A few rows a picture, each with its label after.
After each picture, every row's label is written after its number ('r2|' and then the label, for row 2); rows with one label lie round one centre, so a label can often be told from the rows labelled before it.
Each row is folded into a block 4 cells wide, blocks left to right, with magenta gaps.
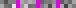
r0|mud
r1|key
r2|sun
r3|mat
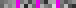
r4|sun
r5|mat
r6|mud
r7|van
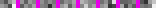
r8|mud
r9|sun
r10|sun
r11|sun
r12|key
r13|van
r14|mat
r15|mud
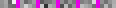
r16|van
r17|key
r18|mat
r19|sun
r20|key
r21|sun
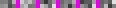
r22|van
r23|key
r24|mud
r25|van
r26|mud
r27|van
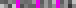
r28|mud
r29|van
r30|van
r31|van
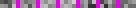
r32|mud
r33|sun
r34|key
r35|key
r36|van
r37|mat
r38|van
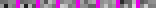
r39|mat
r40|mat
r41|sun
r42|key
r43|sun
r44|key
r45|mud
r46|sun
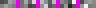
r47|sun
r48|van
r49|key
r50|van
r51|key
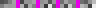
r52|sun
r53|mat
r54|mat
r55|mat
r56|mud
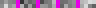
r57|key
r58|mat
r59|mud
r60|sun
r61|key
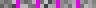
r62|van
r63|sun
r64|mat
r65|sun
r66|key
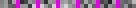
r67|van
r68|mud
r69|mud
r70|key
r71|mat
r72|mat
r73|van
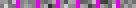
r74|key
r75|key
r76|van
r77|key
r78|van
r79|mud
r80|sun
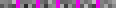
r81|van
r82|mat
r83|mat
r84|mat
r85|van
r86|sun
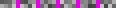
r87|mud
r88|mud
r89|van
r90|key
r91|van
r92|mat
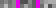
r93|sun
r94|sun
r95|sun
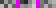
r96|mat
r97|mud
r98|sun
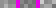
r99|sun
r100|sun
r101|key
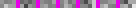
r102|key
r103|mat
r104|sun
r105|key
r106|mud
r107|key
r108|mud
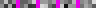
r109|mat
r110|van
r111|key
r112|mat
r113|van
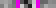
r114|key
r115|mud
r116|sun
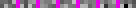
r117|van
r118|mat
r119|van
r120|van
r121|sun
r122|mat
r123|mat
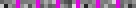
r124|mat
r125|sun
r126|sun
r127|mud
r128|mat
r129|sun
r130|van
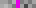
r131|key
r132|mat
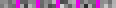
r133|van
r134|mat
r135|van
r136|mud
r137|mat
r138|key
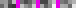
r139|van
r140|mud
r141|mud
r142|mud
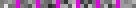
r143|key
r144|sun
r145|van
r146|mud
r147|mat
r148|van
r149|key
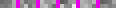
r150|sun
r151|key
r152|key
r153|mud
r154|key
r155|sun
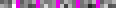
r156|mud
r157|van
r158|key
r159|mat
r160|van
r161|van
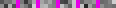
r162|mat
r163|mud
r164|key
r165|mud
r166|mat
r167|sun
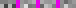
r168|mat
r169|key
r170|key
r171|key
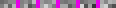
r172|sun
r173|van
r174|key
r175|sun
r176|mat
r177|key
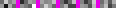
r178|mat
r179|mud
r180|key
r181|van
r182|mud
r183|van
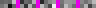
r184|van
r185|mat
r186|mud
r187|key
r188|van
